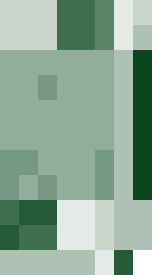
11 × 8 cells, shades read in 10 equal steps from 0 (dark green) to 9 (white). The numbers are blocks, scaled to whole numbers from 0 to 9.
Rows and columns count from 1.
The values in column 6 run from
3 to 8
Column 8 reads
7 6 0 0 0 0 0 0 6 6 9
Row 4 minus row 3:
0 0 -1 0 0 0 0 0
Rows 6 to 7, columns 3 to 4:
5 5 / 5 5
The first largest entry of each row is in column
7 7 7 7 7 7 7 7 4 4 8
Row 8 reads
4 5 4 5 5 4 6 0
